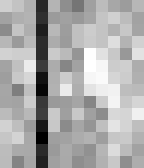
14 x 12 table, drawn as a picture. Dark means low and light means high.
Most values sit high, with a long tail of low ones. Values change most from cell to cell in the middle left. Column 4 stands out from the rest. On average the colour sits 70% of the way up the scale. Streaks run downward.
